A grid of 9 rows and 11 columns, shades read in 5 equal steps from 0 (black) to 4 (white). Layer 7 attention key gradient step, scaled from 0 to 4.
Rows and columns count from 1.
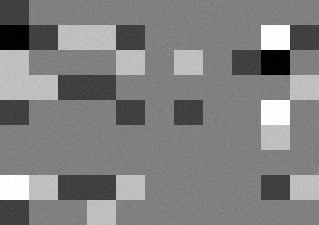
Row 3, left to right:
3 2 2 2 3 2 3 2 1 0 2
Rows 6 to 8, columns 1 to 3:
2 2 2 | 2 2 2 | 4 3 1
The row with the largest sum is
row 8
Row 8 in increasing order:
1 1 1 2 2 2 2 3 3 3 4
